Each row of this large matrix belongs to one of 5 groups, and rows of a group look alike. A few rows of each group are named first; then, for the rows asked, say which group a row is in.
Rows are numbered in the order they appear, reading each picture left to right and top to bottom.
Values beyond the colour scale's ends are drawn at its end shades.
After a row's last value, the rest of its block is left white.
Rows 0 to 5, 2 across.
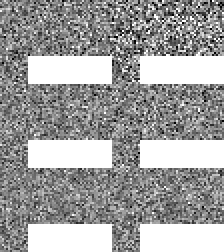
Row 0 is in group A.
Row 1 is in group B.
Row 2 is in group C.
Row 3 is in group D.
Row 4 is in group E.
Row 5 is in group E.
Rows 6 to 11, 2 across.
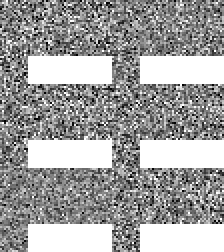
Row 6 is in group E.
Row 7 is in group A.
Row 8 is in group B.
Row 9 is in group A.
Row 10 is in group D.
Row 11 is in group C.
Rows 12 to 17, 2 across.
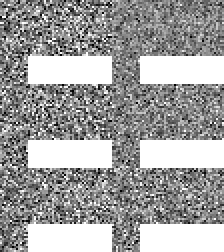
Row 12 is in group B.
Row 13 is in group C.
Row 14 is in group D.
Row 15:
A
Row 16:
B
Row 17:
E
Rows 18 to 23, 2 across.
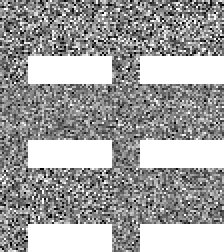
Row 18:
B
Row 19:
B
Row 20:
E
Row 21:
B
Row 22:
D
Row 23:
E
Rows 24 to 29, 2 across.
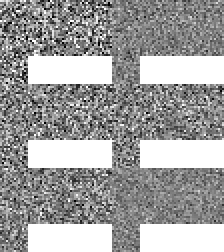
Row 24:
C
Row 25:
A
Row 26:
C
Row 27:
E
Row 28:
E
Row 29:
C
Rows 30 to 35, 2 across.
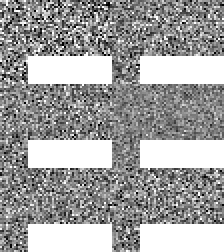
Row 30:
C
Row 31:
B
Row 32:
A
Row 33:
E
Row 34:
A
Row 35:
D
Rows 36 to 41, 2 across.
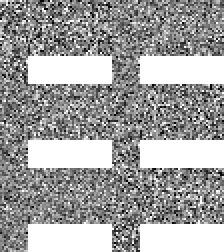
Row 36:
C
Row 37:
B
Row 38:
B
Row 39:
D
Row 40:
B
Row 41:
C
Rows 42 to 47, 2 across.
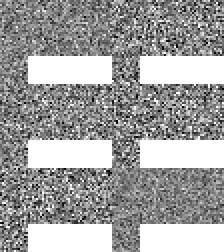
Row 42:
C
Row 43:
D
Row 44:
B
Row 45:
B
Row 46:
E
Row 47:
D
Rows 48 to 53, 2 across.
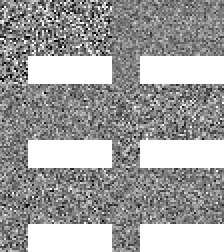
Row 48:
D
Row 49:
B
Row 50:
C
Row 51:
B
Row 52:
D
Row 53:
D
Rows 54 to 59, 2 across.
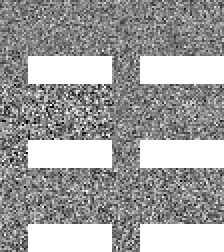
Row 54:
A
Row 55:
E
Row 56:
D
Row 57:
B
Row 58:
C
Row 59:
E
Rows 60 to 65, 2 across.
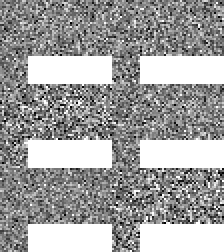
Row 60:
B
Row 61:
D
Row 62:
B
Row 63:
B
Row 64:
A
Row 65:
B
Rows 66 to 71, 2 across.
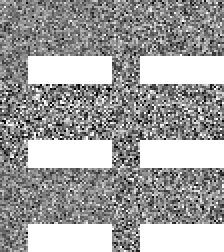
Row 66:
D
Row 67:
E
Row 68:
B
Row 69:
D
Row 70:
B
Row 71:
C
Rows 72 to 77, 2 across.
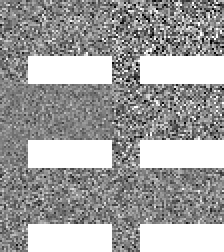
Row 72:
B
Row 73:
C
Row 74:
D
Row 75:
B
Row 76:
E
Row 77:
C
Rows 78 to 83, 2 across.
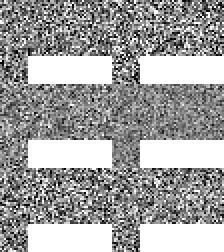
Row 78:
A
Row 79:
C
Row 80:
E
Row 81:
D
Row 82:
D
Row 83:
C
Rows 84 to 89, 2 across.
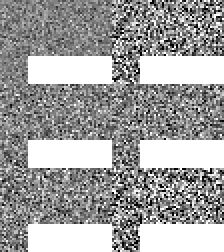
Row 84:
D
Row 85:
D
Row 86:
A
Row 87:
D
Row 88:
C
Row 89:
D
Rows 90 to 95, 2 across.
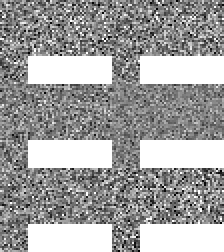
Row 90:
B
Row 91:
B
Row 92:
A
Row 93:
A
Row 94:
D
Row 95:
C
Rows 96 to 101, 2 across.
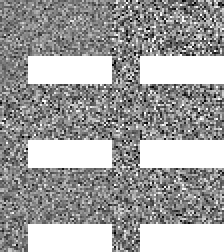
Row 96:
B
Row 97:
E
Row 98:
B
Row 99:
D
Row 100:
A
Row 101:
E
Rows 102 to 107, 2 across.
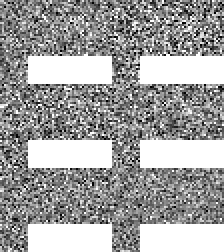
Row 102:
B
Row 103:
B
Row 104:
A
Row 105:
E
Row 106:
A
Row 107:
D
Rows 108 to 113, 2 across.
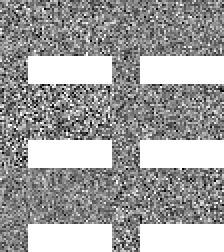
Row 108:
C
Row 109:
A
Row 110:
E
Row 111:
C
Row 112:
C
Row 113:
D
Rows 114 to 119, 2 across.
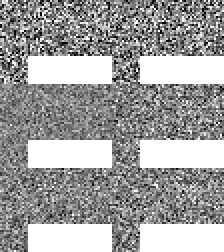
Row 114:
E
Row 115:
D
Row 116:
D
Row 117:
B
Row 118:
A
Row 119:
B
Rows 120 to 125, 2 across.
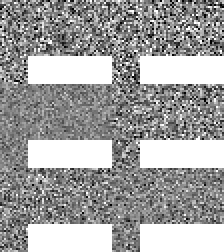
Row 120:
E
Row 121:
C
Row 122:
E
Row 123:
B
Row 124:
D
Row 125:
A
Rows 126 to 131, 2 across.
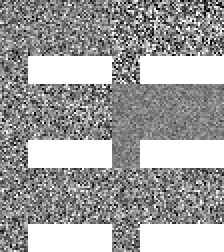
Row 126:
A
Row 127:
C
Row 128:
C
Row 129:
B
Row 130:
A
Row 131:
C
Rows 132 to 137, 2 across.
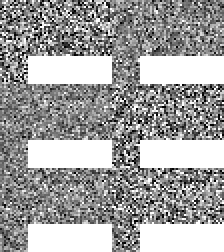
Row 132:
E
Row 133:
C
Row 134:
B
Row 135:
D
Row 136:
B
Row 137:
B
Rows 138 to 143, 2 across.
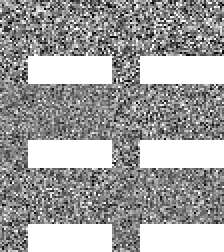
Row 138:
C
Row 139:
E
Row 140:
A
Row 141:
D
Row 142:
D
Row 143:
D
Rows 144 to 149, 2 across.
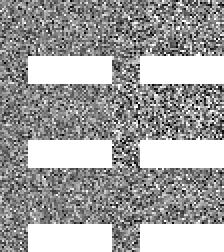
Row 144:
D
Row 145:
B
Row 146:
B
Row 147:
C
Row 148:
C
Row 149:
B
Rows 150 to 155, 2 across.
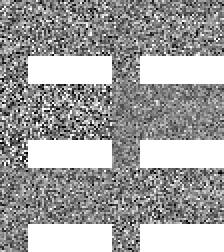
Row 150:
D
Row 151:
B
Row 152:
E
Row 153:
B
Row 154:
D
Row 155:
E
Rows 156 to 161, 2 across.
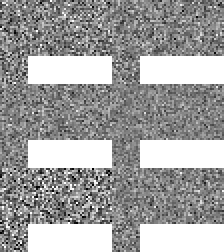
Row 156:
E
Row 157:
C
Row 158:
E
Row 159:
D
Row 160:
E
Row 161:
C
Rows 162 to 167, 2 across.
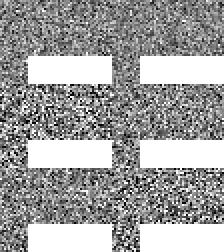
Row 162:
C
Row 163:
E
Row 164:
D
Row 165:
A
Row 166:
C
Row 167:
A
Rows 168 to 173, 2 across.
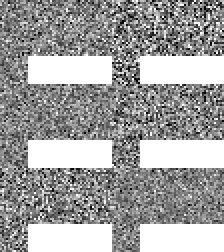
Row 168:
B
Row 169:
C
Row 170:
A
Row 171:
D
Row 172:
E
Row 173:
E
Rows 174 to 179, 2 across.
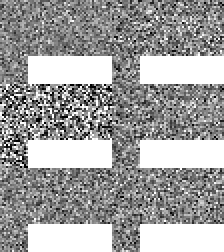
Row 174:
E
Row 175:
B
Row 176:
C
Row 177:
B
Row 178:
C
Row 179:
D
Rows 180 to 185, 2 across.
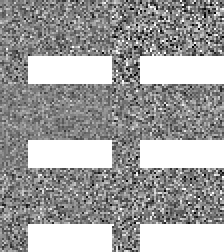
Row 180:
A
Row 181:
D
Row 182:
E
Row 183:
E
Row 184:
D
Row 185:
E
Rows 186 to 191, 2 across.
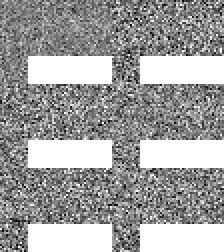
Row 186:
E
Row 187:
A
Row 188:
B
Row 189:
C
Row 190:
A
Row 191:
D
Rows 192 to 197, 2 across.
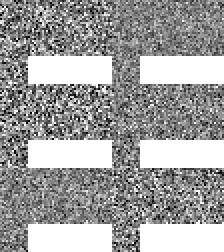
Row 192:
D
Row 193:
E
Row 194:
D
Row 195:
A
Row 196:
C
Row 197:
C
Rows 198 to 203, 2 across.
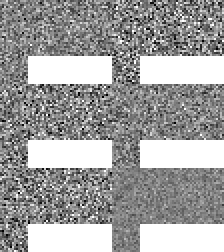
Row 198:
E
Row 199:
E
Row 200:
D
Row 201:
D
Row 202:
A
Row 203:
D
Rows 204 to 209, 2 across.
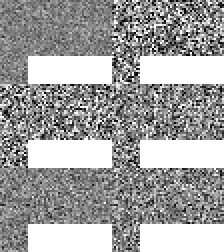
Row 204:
C
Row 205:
E
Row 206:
C
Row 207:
C
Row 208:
D
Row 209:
E
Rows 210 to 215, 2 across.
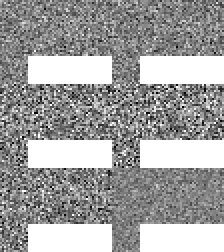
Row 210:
B
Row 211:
C
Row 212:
E
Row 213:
E
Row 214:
E
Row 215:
B
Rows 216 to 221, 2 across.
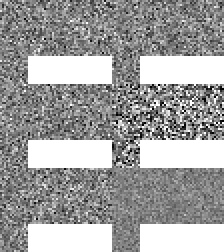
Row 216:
C
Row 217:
E
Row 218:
E
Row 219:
B
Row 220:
B
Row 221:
E
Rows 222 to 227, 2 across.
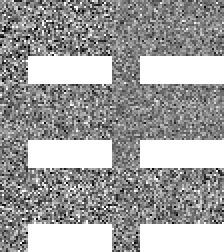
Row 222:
D
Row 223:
C
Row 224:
C
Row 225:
B
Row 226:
B
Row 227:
C
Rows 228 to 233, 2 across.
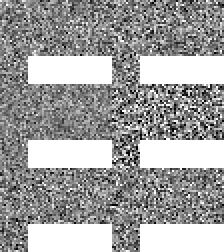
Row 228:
C
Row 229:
E
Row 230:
E
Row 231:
D
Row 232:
A
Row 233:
D
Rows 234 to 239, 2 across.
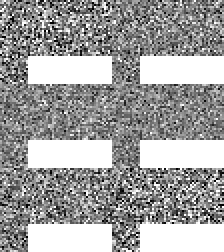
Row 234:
D
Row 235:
A
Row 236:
B
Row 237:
D
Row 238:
D
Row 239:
B
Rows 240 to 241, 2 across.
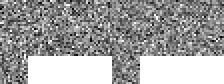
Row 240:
E
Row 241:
B
